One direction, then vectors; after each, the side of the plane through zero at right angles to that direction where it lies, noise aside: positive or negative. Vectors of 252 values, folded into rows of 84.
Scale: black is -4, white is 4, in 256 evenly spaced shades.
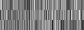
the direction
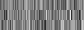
negative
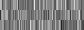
positive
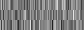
positive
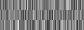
negative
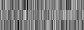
positive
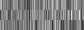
positive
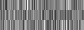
negative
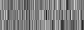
positive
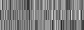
positive
